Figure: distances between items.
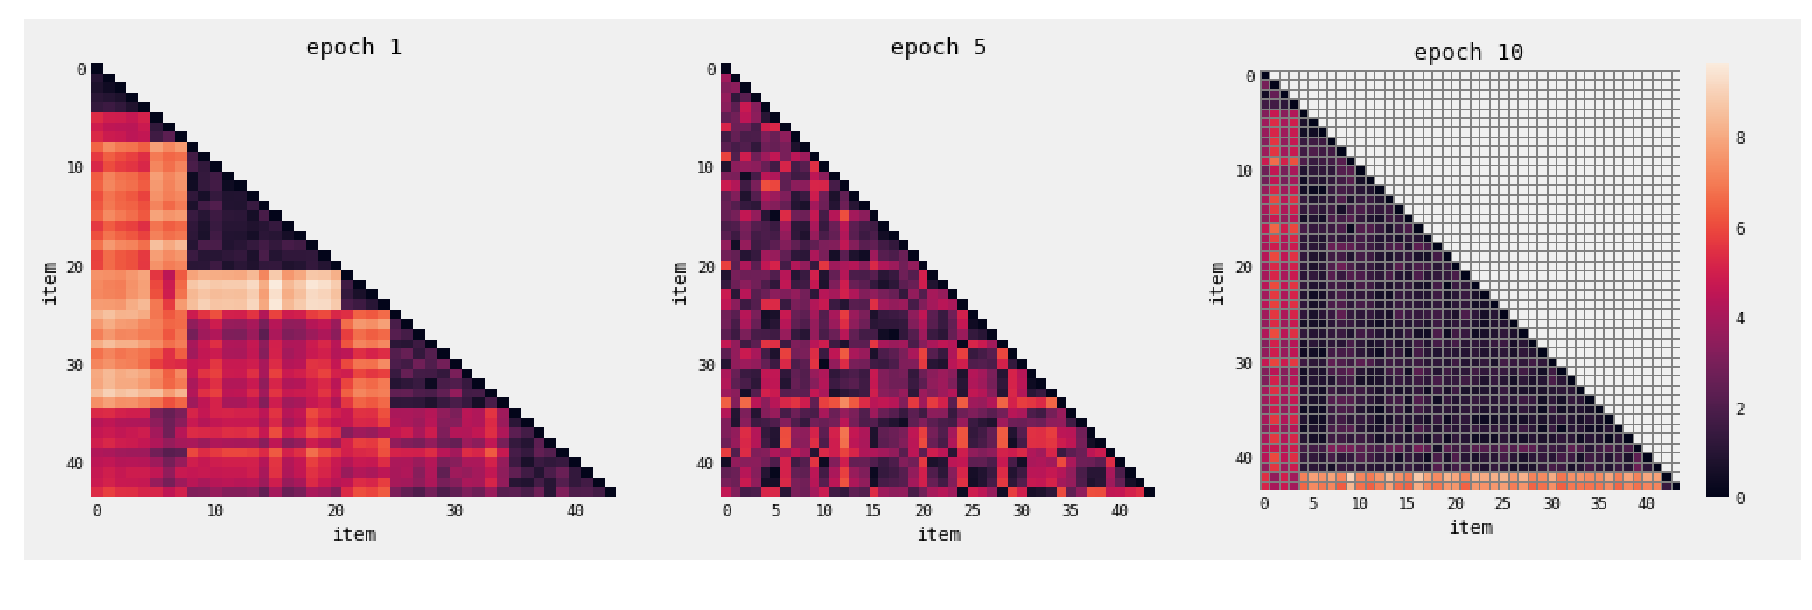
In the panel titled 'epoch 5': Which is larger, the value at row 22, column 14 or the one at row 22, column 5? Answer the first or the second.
the first
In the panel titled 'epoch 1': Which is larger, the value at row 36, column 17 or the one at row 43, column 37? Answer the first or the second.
the first
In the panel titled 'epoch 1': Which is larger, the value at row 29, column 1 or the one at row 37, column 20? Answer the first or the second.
the first
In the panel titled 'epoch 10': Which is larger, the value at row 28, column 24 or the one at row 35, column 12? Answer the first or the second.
the first
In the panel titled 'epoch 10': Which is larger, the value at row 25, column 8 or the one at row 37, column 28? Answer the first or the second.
the first
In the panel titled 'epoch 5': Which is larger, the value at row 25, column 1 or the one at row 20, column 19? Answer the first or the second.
the second
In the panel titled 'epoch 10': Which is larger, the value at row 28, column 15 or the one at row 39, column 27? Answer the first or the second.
the second
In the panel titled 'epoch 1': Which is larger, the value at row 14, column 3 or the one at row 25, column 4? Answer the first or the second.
the second
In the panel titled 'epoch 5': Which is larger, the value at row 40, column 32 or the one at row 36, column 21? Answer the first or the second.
the first
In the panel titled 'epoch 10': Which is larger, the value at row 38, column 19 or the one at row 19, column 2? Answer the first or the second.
the second
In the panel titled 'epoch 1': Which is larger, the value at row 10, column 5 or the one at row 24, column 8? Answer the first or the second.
the second
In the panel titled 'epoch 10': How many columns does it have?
44
